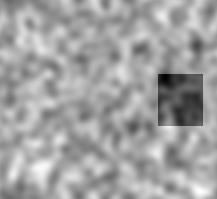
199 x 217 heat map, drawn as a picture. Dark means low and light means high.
Values change most from cell to cell in the middle right. Most values sit high, with a long tail of low ones. There are no regular stripes. The ninth with the lowest average is the middle right. In the middle right lies a patch that is lower than the rest.
